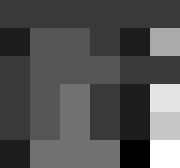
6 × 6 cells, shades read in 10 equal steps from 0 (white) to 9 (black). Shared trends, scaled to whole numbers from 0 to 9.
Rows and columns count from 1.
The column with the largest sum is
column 5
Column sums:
44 36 34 39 47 20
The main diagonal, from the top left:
7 6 6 7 8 0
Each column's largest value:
8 7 7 7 9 7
